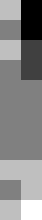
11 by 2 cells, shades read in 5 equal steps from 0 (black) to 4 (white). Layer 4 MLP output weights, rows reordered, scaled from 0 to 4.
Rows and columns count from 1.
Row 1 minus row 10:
1 -3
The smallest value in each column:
2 0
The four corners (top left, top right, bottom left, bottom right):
3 0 3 4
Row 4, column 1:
2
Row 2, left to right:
2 0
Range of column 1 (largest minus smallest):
1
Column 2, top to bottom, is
0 0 1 1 2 2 2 2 3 3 4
